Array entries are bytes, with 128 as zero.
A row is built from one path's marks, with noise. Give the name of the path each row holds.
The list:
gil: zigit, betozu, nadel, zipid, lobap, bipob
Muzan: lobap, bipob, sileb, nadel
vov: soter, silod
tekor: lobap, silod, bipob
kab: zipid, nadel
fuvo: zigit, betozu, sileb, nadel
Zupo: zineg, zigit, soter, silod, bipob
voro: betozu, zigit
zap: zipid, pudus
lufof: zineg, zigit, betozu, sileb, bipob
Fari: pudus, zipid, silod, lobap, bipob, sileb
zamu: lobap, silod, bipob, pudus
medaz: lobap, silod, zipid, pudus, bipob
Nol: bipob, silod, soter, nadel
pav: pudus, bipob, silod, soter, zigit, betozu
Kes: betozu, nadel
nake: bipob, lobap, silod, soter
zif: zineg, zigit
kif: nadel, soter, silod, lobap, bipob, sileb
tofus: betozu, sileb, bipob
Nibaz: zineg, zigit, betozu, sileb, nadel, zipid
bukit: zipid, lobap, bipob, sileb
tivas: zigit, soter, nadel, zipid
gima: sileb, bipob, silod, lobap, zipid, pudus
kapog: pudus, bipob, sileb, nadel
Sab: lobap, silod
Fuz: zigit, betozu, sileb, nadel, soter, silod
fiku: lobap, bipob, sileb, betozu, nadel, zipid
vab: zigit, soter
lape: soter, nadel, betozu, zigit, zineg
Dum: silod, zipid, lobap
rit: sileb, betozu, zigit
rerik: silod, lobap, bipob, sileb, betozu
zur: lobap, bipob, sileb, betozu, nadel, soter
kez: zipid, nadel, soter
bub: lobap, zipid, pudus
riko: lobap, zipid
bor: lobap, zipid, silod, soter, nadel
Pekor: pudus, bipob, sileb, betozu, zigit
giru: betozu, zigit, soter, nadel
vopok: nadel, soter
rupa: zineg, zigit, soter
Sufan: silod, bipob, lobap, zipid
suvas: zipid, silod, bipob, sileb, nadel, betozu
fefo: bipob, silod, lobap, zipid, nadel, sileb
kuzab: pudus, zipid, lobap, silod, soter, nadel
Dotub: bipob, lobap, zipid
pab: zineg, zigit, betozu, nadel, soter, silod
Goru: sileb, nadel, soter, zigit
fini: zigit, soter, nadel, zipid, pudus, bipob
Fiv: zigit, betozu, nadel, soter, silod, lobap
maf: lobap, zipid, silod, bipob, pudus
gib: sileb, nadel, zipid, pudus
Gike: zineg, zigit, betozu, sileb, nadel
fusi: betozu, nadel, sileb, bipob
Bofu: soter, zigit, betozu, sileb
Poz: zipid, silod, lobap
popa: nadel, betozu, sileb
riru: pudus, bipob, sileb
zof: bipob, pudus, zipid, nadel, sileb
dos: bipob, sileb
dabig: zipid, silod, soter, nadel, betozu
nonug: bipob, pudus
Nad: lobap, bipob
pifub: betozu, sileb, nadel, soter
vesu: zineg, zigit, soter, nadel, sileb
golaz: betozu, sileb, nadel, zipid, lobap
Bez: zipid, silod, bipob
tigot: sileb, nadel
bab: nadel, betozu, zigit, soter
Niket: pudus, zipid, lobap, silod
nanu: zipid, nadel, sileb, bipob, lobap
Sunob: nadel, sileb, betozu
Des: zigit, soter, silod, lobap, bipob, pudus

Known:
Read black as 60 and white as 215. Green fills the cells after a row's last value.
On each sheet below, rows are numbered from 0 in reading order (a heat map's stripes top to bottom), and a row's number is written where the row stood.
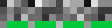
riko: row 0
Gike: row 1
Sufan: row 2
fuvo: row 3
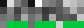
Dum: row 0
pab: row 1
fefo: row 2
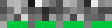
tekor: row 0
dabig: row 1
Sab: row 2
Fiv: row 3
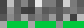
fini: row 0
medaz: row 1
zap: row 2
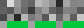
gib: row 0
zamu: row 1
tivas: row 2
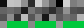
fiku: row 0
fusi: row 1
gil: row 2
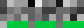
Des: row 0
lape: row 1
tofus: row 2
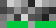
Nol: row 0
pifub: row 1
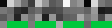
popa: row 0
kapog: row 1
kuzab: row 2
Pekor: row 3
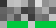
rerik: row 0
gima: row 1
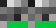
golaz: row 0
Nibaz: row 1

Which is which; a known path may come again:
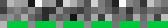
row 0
Des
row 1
Fuz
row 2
Sunob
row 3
zap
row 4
bor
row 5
vopok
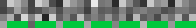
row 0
Zupo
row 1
vov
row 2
Dotub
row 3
medaz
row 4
riko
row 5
vesu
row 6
rupa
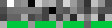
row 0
kuzab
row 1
zur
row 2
gib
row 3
riru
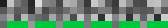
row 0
voro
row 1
maf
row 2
Sab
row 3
zif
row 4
nonug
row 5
nanu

